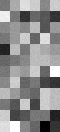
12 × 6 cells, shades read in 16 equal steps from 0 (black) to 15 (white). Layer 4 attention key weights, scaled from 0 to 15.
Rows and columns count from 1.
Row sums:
62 38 50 54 50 53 59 40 56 51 37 45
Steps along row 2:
down down up down down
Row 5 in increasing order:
2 7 9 10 11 11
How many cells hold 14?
1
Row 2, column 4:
6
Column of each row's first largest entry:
3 1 4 5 2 4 6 2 5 3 1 2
